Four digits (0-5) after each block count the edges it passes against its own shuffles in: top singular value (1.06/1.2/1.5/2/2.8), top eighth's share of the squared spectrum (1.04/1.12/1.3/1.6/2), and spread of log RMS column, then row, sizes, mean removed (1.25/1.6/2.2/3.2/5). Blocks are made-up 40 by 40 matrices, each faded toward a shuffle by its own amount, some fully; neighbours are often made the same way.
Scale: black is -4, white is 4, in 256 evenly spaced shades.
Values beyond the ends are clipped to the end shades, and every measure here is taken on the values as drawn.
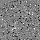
1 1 0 0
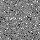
2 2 0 0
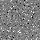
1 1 0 0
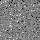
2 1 1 0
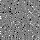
2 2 1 0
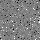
0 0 0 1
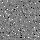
0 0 0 0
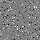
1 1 0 1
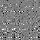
3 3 1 2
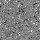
0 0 0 0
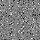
1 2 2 0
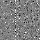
2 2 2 0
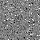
1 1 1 0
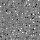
1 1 0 0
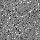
0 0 0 0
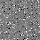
2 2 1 1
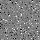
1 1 0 0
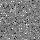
0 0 0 0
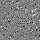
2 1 0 0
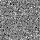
0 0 0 0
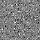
2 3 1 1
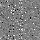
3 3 2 0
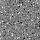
0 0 0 0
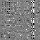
4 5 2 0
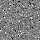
1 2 0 0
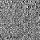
3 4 1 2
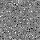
2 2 0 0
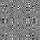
4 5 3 2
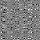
4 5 3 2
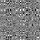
4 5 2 2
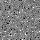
1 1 0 0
